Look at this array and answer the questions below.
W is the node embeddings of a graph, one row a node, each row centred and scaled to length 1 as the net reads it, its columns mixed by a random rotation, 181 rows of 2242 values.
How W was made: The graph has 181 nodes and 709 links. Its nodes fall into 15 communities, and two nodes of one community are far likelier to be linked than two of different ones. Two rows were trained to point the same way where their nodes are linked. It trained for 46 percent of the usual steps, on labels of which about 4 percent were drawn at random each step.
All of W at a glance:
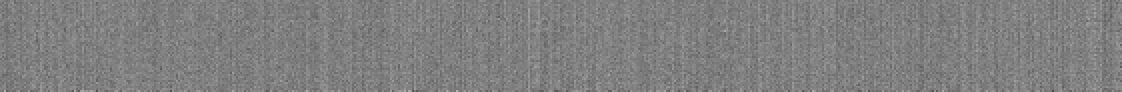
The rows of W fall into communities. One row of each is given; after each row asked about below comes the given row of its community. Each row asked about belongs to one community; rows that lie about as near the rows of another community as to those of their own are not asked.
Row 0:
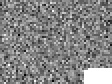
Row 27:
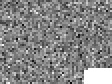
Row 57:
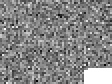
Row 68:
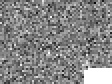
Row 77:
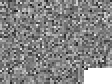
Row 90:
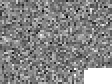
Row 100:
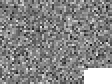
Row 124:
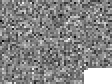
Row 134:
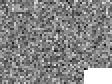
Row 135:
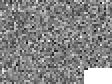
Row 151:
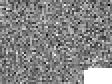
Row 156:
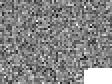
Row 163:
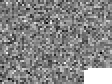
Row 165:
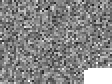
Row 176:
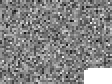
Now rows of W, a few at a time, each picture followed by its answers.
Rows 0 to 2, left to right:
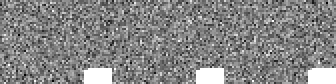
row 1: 124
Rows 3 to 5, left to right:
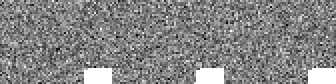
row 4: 77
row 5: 100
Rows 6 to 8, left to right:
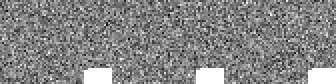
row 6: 0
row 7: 156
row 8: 124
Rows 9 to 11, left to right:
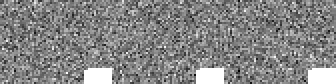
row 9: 90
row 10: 57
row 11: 57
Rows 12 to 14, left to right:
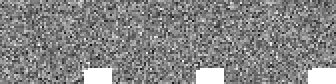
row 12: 100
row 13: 57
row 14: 0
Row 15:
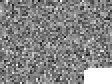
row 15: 176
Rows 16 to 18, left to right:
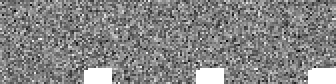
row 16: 77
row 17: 57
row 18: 124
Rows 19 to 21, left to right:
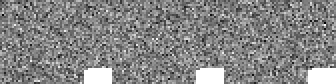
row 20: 165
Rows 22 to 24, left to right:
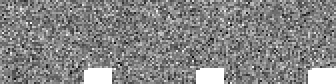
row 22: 90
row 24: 57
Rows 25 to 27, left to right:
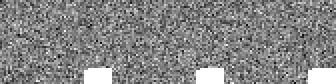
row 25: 176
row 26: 165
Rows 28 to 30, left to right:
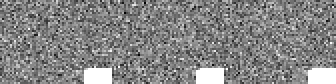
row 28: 0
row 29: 124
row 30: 124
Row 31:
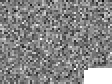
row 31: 90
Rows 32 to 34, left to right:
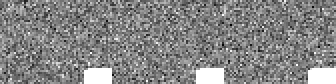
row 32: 57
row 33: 0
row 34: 176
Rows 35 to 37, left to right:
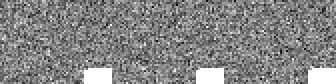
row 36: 124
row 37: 135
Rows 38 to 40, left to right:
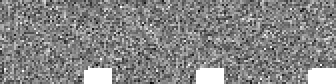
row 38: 0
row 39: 134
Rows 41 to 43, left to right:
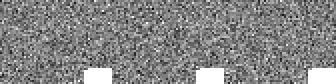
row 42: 163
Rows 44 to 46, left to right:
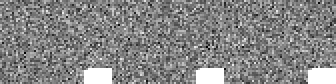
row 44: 151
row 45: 151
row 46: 0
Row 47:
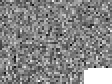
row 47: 176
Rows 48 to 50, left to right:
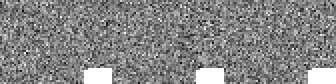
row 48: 0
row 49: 27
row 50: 151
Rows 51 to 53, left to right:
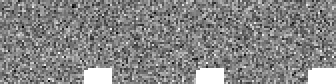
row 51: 165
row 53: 90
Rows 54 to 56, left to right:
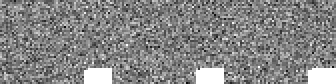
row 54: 134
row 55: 27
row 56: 77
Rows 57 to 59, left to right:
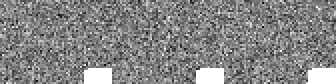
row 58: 134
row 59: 77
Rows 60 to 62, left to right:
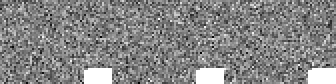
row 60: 57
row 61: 57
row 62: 57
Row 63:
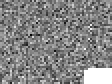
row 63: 156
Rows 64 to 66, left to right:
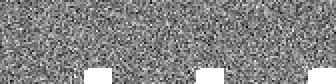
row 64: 176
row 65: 100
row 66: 165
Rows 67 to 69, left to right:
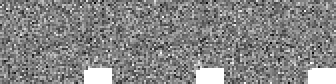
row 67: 68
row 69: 151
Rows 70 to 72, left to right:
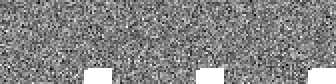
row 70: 100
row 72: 134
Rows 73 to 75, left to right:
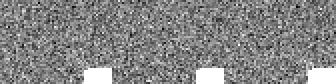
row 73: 165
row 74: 176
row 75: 165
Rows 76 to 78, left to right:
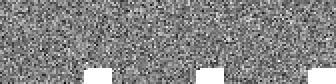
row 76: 134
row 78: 0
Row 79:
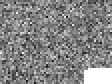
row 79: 68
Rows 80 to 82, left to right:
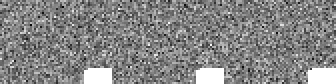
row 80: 68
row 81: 151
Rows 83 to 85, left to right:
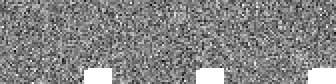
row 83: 100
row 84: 27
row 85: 165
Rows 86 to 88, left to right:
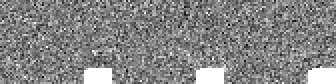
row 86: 163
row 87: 165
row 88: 156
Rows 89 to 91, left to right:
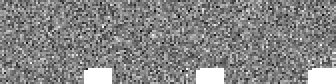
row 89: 135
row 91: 165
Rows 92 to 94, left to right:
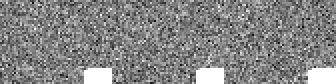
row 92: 124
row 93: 176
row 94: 165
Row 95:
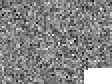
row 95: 27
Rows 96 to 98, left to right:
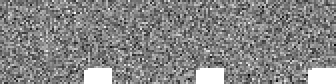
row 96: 90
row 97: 90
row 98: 0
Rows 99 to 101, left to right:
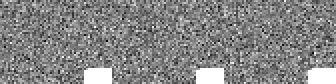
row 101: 151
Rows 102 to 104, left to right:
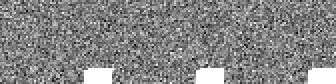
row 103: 156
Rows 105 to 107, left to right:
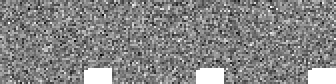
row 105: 27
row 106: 124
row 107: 77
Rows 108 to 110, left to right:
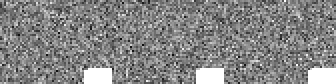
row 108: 0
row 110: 176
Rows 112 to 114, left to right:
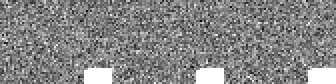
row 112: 0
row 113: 156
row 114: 163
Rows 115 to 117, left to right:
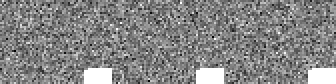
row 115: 163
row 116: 57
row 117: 68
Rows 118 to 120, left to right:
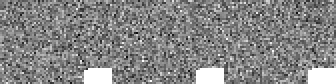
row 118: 27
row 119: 176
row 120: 0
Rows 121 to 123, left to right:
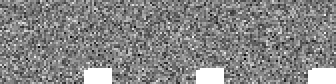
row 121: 100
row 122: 165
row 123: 68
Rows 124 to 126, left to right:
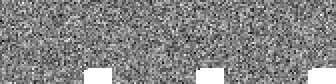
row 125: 27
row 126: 163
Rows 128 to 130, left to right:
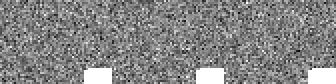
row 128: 100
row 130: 124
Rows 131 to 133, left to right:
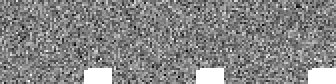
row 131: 90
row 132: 124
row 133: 165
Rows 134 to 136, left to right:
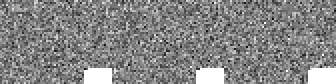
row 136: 176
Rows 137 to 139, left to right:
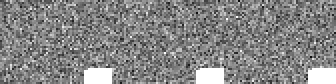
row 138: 68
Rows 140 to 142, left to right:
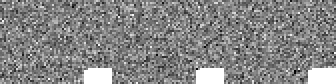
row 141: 134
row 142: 90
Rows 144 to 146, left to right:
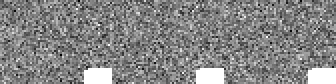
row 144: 27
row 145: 151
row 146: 163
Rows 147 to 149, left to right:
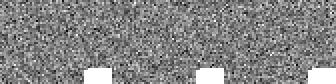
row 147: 163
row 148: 124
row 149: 134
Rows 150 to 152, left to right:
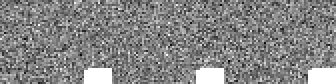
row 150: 134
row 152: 176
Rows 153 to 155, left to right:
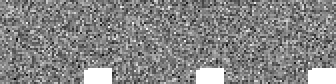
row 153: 90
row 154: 0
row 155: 77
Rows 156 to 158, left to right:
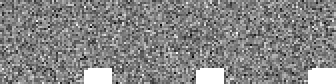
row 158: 27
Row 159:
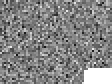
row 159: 100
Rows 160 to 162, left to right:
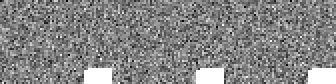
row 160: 90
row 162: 134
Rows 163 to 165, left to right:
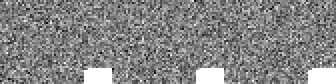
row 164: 163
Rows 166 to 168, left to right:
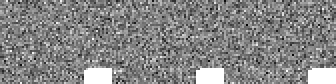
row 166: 176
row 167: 135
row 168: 90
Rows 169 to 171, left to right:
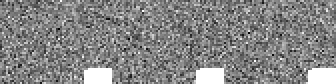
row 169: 176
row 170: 90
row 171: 100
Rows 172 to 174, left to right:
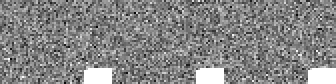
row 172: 134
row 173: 68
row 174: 163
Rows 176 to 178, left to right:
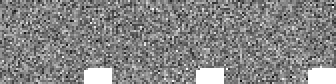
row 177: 90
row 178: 165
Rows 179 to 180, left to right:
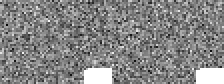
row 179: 68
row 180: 100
